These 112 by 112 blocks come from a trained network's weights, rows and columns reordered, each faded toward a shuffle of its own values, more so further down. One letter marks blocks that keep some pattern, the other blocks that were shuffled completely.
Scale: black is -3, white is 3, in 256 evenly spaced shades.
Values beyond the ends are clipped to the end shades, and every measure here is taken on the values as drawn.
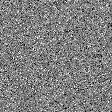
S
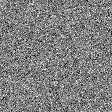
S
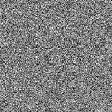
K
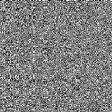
K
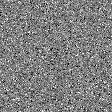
S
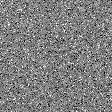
S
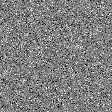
S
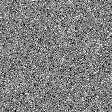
S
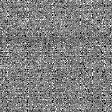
K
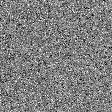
S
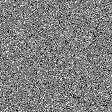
S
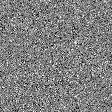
S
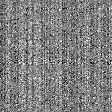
K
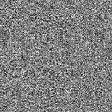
K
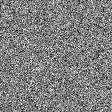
S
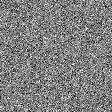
S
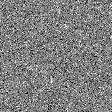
S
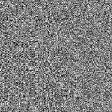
K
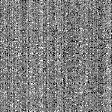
K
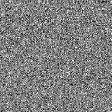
K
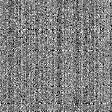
K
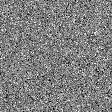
S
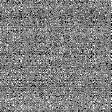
K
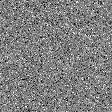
S
